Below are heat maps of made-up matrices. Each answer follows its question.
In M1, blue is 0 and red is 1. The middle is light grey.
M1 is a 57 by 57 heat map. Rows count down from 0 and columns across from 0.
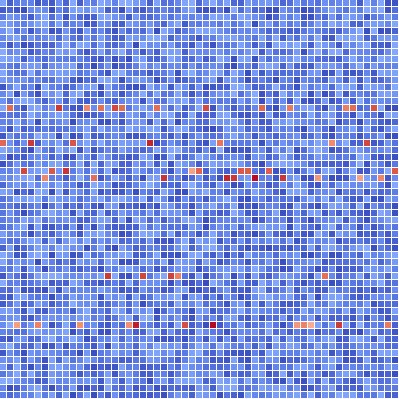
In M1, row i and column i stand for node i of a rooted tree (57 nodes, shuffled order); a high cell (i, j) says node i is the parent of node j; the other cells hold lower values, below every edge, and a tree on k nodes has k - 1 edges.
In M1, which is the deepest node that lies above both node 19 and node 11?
46
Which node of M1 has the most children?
15
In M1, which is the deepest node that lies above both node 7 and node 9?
24
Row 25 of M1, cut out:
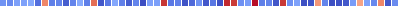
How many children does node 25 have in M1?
10
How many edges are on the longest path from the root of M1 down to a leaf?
2
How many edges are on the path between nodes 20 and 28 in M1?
3
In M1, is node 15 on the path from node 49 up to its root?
yes
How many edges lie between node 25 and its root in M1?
1
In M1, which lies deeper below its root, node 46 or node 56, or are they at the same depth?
node 56
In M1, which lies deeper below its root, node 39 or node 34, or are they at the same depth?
node 34
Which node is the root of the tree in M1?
39
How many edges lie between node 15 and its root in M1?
1
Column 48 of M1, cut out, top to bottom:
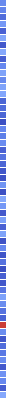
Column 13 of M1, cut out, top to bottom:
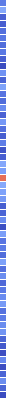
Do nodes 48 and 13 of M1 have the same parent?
no
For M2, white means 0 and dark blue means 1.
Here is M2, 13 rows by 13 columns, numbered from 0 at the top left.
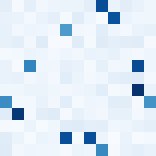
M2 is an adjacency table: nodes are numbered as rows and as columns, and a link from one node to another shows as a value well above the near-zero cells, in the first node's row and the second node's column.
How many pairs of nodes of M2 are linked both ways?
6
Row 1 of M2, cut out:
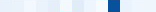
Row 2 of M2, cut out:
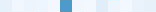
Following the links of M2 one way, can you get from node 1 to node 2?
no
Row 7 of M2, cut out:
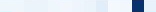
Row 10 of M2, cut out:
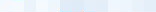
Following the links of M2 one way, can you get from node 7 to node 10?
no
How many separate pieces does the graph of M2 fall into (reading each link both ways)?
7
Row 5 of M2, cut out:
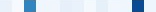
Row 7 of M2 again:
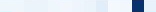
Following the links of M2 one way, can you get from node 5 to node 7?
yes
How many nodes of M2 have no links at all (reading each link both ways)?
4
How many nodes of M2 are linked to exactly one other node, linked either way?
6
